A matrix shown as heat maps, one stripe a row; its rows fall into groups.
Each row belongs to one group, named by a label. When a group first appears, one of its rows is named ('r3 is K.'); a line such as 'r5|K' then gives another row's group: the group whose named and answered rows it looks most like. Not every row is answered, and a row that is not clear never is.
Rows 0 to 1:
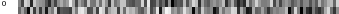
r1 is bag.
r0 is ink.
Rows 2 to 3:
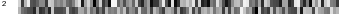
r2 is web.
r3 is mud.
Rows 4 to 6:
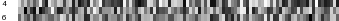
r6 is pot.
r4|pot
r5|mud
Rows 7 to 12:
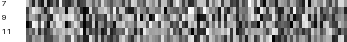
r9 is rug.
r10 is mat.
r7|mud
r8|mat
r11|rug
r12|mat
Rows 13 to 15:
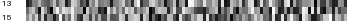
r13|mat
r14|rug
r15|web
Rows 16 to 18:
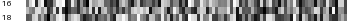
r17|mud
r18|mat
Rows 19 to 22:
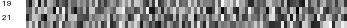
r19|ink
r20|bag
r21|mat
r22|web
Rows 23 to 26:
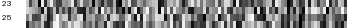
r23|ink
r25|rug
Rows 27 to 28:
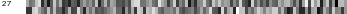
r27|mud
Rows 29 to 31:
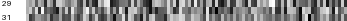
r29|pot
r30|web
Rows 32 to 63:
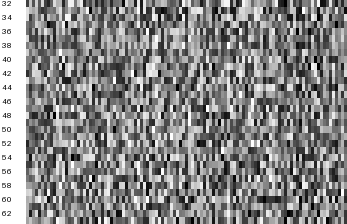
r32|rug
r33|web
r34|ink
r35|mat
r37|bag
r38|bag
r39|web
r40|pot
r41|ink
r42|ink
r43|mud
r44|pot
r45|ink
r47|rug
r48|bag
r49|rug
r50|web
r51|bag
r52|rug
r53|ink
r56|mat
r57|pot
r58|web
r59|pot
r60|mud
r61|web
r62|ink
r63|pot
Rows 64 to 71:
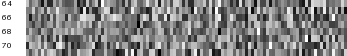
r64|mud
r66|bag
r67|pot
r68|rug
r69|mud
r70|bag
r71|ink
